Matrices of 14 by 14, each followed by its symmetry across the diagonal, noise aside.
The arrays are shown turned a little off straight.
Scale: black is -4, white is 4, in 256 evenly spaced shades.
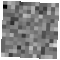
neither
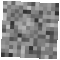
symmetric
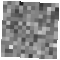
neither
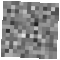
antisymmetric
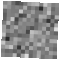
symmetric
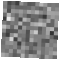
neither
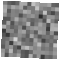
antisymmetric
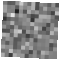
antisymmetric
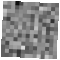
neither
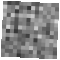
antisymmetric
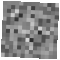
symmetric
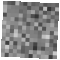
antisymmetric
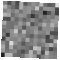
antisymmetric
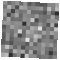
symmetric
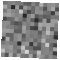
neither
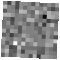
antisymmetric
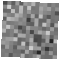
symmetric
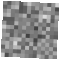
symmetric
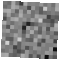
symmetric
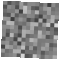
symmetric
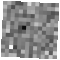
neither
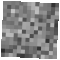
symmetric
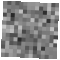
neither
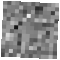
antisymmetric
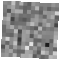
neither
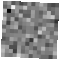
antisymmetric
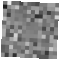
antisymmetric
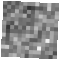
symmetric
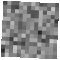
neither
